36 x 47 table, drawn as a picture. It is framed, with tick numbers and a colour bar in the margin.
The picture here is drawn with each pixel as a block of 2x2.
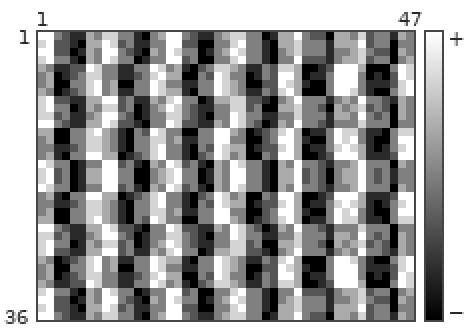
There is no overall slope. Overall the values sit about 50% of the way up the scale. Stripes running up and down repeat 6 times from left to right. It is mirror symmetric from top to bottom.
